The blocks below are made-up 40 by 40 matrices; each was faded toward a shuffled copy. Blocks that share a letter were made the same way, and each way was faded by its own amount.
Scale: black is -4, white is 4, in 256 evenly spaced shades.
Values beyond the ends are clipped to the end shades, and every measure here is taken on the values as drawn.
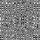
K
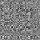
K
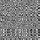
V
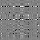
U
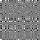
U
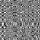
V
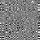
V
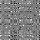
V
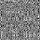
K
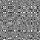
V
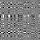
U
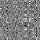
K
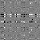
U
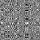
K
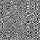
K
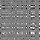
U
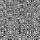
K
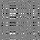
U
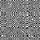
V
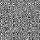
K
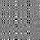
U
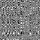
K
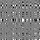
U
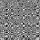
V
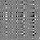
U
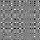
U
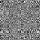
K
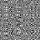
K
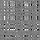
U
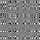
U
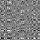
V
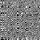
K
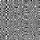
V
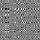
U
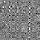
K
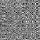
K
